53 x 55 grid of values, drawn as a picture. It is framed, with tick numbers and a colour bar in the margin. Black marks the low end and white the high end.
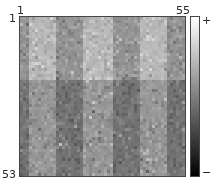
A horizontal seam about 40% of the way down splits the table, and the top part is higher. Overall the values sit about 60% of the way up the scale. Upright stripes repeat 3 times across the table.
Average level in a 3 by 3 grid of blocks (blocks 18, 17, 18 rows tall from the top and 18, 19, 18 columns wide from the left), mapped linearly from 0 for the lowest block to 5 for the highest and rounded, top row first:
5 5 5 / 1 1 1 / 0 0 0
